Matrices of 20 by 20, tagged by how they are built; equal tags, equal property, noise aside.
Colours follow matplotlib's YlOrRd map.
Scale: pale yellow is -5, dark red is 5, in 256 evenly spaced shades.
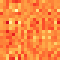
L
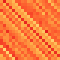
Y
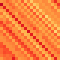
Y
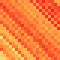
Y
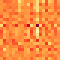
L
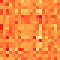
L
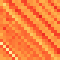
Y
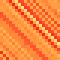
Y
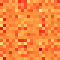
L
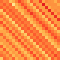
Y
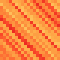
Y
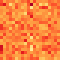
L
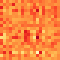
L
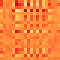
L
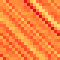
Y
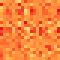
L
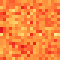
L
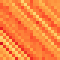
Y
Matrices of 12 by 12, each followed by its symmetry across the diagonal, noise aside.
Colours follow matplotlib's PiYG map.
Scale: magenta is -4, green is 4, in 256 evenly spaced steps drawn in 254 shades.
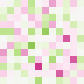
symmetric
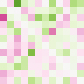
antisymmetric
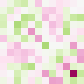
symmetric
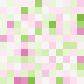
antisymmetric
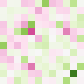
symmetric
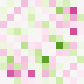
symmetric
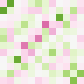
symmetric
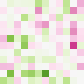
antisymmetric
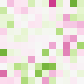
antisymmetric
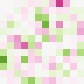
antisymmetric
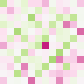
symmetric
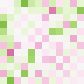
symmetric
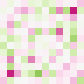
symmetric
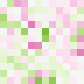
antisymmetric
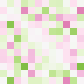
antisymmetric
